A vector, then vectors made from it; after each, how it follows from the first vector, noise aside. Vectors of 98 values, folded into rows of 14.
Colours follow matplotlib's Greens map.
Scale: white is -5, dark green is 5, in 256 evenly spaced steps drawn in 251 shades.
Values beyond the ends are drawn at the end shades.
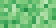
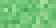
shrunk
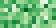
scaled up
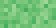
shrunk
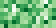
scaled up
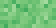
shrunk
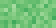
shrunk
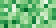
scaled up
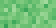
shrunk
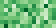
scaled up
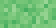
shrunk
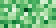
scaled up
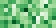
scaled up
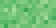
shrunk
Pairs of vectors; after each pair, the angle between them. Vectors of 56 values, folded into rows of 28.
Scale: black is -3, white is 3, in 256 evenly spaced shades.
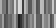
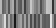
partly opposed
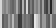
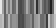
partly aligned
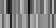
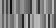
partly aligned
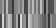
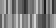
partly aligned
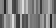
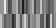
nearly opposite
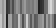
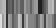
nearly parallel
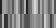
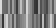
nearly opposite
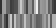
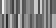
partly aligned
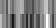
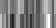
nearly parallel
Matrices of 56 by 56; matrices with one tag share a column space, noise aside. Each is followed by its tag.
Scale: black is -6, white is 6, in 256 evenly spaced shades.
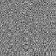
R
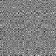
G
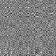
G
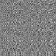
R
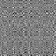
G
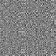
G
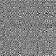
G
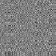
R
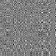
R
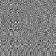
R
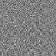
R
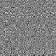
G
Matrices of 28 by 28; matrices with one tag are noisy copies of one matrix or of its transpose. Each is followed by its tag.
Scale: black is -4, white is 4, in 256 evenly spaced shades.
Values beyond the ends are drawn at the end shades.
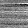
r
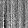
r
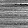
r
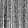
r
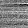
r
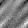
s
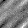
s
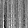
r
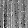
r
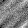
s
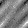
s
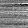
r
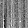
r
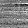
r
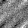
s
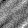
s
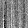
r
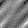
s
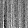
r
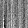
r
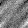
s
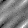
s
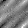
s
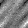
s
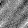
s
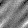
s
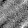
s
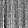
r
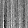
r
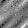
s
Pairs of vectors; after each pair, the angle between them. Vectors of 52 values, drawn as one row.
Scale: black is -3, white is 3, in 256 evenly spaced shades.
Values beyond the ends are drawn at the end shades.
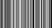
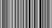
partly opposed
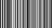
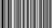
partly aligned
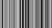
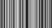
partly aligned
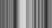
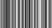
orthogonal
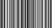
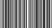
nearly opposite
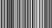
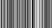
nearly parallel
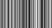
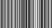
nearly parallel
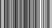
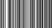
partly opposed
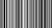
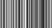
partly aligned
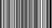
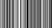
orthogonal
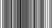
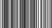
partly aligned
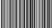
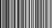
nearly opposite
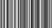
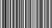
partly opposed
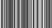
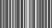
orthogonal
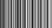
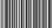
nearly opposite
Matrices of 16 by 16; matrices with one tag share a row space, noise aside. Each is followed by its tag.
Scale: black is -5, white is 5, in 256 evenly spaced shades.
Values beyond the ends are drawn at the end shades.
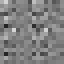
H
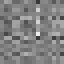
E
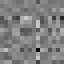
E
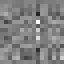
E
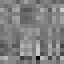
E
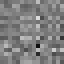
E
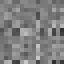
E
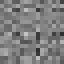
E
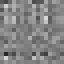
H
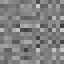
E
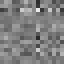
E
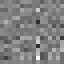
E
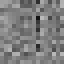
E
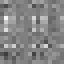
H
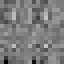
H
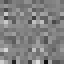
H
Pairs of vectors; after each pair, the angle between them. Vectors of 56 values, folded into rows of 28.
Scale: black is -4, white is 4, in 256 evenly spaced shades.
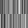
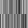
nearly opposite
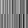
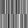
partly opposed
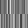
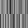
nearly opposite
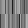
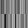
partly opposed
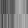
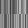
partly aligned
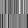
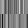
nearly parallel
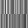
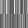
partly aligned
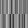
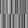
nearly parallel
